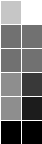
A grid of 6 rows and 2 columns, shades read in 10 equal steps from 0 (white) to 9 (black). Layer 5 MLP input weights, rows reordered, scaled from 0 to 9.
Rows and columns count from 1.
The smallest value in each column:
2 0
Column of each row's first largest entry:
1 1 1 2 2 1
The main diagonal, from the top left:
2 5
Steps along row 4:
up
